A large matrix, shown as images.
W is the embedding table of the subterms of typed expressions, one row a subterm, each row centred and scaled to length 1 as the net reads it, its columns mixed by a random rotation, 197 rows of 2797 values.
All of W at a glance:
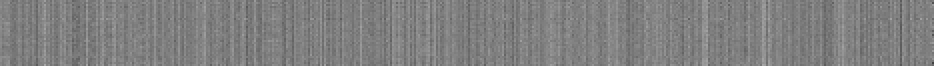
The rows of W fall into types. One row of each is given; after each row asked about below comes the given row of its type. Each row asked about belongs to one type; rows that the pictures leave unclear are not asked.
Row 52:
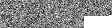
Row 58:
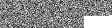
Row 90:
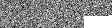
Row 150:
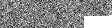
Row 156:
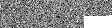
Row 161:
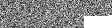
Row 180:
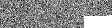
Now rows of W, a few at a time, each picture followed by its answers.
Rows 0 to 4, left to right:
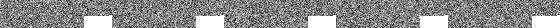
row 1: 161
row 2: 52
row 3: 90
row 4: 150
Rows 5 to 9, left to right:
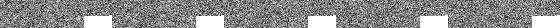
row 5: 90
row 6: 52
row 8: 58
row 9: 180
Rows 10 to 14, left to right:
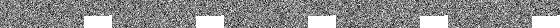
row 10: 58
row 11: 58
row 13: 90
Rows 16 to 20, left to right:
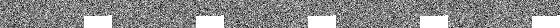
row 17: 150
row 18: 58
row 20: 52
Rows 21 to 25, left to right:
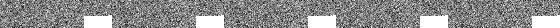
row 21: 90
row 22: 58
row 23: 58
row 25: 58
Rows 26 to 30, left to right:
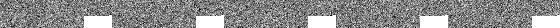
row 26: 52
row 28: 90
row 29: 156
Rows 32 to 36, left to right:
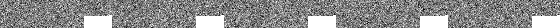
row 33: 90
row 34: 52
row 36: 150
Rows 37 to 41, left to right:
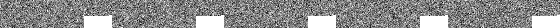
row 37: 156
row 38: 52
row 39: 161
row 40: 150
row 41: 58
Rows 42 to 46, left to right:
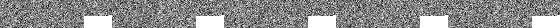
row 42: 90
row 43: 161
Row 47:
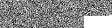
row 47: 58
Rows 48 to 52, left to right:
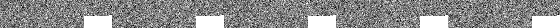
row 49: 90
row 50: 180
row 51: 58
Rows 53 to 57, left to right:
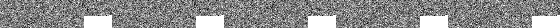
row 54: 161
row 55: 150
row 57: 58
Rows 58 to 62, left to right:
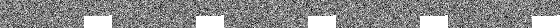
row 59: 150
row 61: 150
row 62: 156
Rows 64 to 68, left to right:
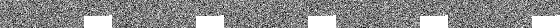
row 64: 58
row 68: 161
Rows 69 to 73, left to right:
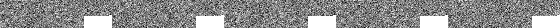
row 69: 52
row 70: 150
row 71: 52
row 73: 150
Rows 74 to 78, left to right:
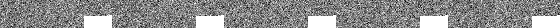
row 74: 161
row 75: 180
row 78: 90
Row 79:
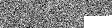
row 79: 180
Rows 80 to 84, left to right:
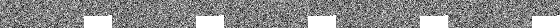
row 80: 90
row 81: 161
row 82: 156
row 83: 161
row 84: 52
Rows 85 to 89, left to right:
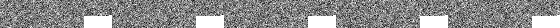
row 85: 90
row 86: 90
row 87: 150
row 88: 156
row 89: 150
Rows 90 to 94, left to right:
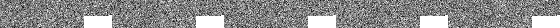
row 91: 58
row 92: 58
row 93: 58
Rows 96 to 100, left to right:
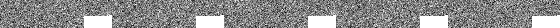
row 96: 161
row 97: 90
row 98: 150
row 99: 90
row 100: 180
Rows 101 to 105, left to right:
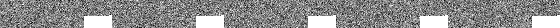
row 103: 180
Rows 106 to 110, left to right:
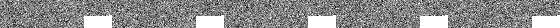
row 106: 58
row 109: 180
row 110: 150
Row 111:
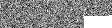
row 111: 156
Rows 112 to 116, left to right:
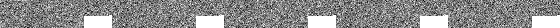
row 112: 52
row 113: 161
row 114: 90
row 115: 161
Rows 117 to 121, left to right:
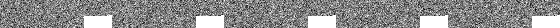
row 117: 161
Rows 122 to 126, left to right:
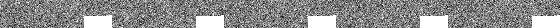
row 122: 156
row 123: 52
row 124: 156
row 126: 180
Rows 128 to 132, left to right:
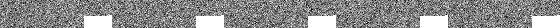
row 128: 161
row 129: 58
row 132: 156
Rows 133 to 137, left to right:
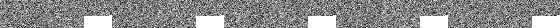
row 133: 58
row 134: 161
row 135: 52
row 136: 161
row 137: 90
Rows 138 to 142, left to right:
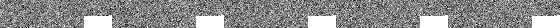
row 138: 90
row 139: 58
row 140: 161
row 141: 180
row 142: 180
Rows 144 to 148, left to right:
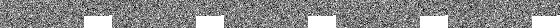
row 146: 150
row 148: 90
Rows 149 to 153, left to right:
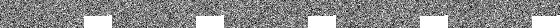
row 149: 161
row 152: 90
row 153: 90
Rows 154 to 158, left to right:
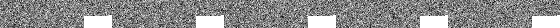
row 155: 156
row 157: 150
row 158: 180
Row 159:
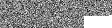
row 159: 58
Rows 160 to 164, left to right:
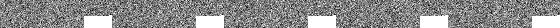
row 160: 90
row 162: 90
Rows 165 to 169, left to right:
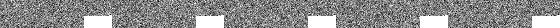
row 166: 180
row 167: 150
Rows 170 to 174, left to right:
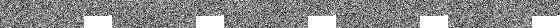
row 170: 90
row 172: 150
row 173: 161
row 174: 52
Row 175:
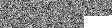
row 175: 156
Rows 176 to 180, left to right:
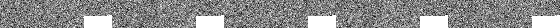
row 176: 161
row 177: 52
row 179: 52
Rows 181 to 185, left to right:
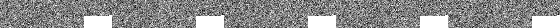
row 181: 58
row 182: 90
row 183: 161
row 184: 58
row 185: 52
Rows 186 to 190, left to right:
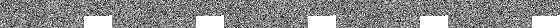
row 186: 52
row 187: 58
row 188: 156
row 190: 58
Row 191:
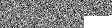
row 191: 150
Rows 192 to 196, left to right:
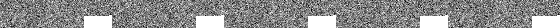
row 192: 52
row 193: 150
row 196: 52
